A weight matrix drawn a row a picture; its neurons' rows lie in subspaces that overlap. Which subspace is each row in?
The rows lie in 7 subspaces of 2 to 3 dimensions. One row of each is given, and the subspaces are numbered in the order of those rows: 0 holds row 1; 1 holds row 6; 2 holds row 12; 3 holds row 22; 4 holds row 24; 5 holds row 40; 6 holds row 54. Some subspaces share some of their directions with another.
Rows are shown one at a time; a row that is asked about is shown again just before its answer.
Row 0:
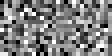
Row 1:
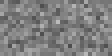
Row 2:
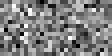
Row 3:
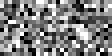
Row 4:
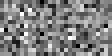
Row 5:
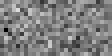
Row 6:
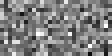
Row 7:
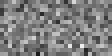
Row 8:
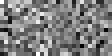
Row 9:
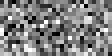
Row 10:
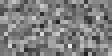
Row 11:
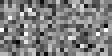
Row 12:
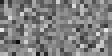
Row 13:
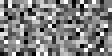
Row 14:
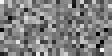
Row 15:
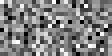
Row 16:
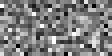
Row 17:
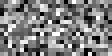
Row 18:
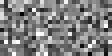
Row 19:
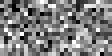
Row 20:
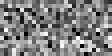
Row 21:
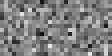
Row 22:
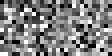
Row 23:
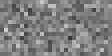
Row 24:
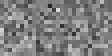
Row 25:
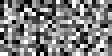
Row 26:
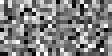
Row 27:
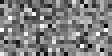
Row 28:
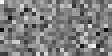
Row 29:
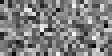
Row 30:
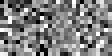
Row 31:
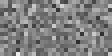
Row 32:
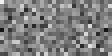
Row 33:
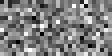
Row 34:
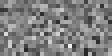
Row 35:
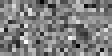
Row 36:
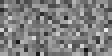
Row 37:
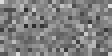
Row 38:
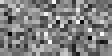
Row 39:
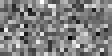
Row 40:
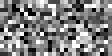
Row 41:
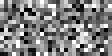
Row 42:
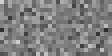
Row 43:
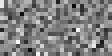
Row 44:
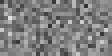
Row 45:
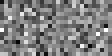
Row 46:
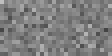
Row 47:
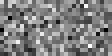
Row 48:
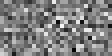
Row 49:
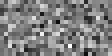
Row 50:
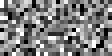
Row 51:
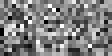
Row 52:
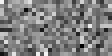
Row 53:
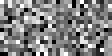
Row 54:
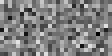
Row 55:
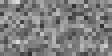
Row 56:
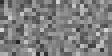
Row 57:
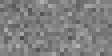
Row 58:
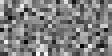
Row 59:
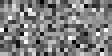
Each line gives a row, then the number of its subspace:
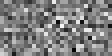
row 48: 5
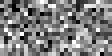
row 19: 1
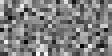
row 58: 0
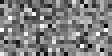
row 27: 2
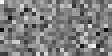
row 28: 3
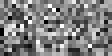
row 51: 4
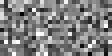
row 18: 1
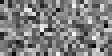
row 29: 4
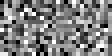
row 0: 0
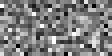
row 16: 2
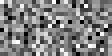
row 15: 5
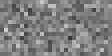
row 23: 5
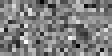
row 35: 6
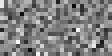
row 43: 2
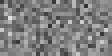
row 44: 5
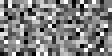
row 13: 3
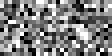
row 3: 6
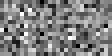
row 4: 1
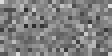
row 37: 3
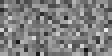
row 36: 0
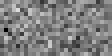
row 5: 6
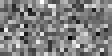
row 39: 5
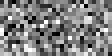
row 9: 4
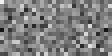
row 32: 3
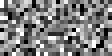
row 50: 2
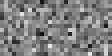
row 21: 1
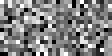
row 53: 1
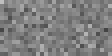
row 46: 3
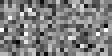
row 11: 1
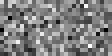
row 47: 4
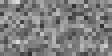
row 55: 0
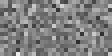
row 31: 3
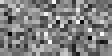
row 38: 5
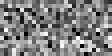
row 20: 6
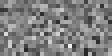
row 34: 0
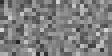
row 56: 2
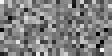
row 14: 1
